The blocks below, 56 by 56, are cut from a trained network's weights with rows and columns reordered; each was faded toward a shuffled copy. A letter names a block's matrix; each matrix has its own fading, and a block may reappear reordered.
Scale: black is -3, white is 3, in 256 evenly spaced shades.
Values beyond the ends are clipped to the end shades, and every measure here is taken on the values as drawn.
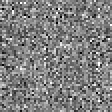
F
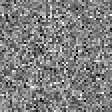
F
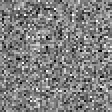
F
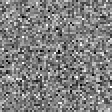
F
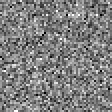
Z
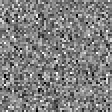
F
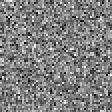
Z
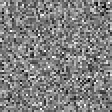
Z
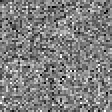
F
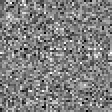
F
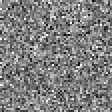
Z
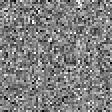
F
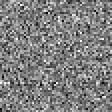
Z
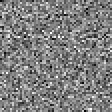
Z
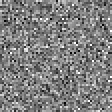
Z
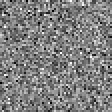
Z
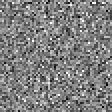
Z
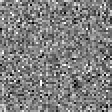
F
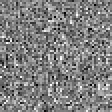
F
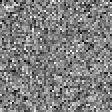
Z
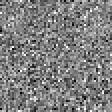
F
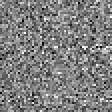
F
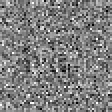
F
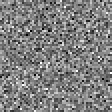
Z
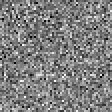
Z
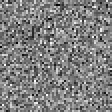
Z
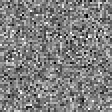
Z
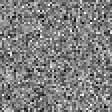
F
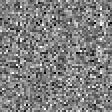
F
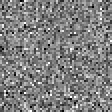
F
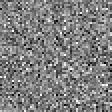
F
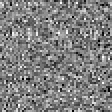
F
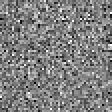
F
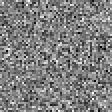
Z
